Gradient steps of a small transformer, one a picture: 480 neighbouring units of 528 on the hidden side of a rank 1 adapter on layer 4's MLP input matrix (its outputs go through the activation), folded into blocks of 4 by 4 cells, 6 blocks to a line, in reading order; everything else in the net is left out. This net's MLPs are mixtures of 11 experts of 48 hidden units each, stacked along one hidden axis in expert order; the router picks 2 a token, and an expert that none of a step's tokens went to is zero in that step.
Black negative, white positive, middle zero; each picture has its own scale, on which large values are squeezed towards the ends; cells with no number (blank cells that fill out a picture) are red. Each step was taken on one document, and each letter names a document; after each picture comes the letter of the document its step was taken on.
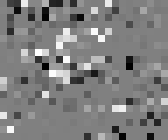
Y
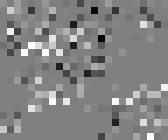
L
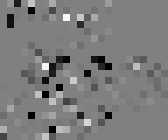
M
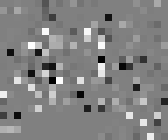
L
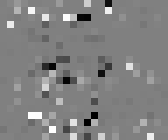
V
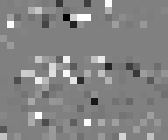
V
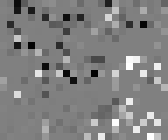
Y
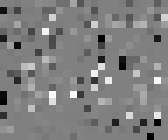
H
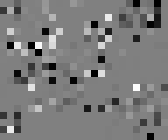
L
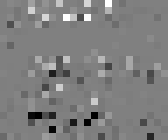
V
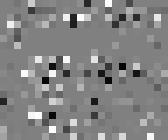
V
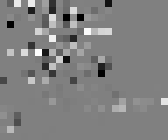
M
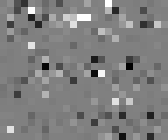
Y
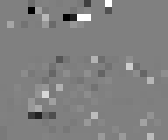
V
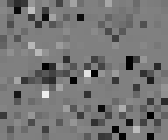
Y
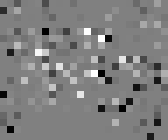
L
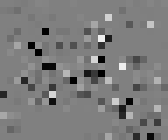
L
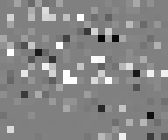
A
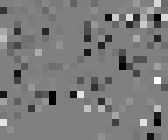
H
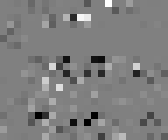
V
